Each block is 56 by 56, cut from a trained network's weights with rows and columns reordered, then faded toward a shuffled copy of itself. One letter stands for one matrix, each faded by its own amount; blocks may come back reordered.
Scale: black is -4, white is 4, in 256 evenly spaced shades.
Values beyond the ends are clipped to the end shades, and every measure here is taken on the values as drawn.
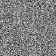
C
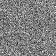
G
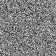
G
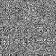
C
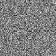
C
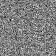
G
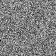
G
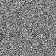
C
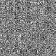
C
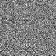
C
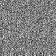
C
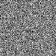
C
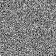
G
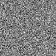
C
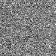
C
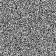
G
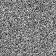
G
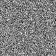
G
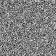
G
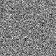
C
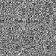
C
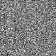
C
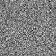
C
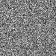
G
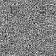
C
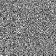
C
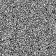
G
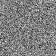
G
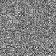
C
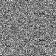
C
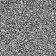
C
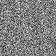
G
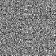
C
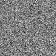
G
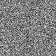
G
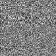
C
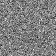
G
